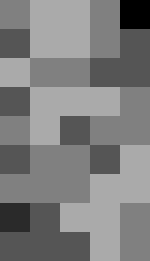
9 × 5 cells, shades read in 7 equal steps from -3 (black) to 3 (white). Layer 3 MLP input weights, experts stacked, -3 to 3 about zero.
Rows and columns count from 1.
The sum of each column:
-5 2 2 2 -3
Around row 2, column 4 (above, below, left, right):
0 -1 1 -1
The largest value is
1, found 15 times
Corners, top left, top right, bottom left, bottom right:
0 -3 -1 0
